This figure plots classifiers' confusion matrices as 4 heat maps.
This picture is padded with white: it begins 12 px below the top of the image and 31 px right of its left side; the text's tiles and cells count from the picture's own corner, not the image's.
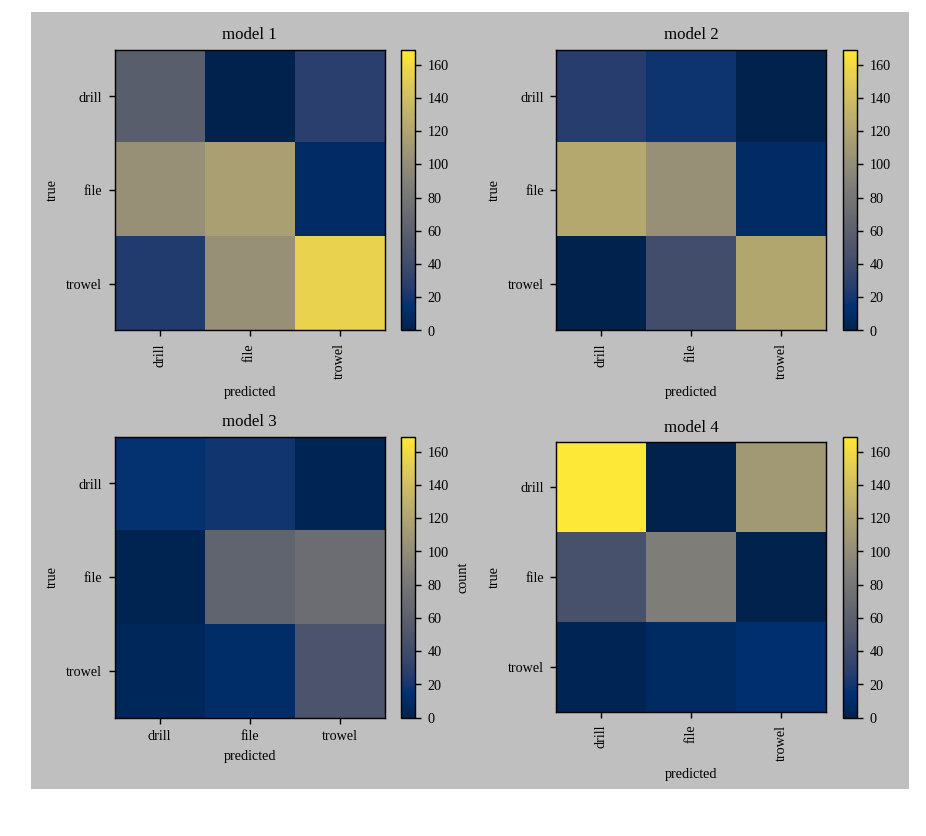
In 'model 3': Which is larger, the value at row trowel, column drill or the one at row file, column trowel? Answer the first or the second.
the second
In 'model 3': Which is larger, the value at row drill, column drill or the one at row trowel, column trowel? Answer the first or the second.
the second
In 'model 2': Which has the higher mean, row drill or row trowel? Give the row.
trowel
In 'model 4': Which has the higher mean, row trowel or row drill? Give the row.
drill
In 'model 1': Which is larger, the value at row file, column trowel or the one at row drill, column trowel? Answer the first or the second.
the second
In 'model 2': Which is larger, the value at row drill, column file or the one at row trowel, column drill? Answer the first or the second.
the first
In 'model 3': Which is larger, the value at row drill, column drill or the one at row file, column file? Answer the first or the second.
the second
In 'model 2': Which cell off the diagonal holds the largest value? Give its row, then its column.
file, drill
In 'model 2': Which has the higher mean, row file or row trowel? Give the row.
file
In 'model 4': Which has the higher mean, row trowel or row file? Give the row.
file
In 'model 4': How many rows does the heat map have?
3
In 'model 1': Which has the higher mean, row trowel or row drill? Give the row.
trowel
